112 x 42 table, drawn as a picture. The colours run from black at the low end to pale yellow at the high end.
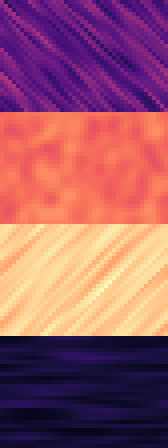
It is made of 4 by 1 panels. Panel 1,1: low, slanting down to the right. Panel 2,1: high, blotchy, faint in contrast. Panel 3,1: very high, slanting up to the right, faint in contrast. Panel 4,1: very low, streaked across, faint in contrast.
